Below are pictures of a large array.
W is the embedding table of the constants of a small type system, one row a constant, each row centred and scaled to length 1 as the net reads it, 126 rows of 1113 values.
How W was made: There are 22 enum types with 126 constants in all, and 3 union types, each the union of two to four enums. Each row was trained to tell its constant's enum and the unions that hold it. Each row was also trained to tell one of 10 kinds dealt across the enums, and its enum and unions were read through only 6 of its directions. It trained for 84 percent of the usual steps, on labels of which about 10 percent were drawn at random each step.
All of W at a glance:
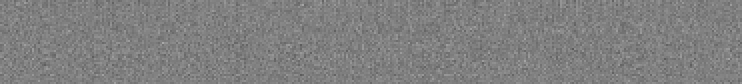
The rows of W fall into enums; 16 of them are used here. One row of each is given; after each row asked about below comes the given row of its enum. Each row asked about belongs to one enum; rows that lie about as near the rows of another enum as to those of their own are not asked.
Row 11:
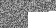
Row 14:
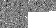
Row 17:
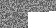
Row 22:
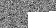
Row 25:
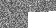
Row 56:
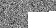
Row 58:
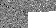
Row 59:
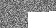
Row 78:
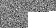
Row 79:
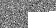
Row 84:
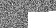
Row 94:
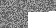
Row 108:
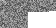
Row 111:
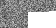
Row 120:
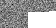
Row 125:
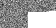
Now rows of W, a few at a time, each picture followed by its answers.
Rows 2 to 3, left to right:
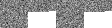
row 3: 84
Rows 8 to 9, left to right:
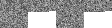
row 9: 14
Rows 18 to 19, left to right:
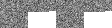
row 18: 108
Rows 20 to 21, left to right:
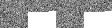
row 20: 11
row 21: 58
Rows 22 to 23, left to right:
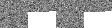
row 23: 108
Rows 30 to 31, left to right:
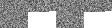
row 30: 120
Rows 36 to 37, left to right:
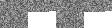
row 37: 14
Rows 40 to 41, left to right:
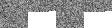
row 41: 79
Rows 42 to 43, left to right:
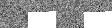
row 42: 111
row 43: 14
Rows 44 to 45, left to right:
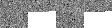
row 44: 94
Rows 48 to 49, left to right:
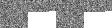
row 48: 94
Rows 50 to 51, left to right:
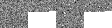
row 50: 56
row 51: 58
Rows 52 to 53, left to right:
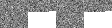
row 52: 79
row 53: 78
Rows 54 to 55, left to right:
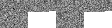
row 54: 108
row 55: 11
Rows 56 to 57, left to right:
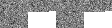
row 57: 59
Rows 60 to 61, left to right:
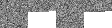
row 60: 125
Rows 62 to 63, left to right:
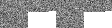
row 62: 11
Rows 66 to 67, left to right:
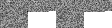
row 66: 84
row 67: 120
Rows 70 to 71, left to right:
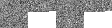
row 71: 58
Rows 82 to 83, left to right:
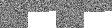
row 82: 78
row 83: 125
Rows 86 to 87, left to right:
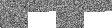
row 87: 11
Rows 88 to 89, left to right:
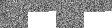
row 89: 78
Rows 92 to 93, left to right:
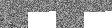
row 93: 108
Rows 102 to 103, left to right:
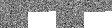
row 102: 78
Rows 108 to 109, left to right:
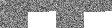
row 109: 59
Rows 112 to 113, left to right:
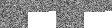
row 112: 111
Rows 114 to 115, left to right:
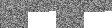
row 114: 79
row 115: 25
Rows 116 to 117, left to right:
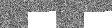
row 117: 94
